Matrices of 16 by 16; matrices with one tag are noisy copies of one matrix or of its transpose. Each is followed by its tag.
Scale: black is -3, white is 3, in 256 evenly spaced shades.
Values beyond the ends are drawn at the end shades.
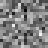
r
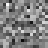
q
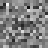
q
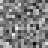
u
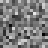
u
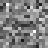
q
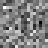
q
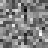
r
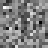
q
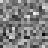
u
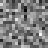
r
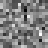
r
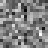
r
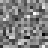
u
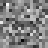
q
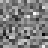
u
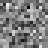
q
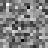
q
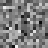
q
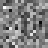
q
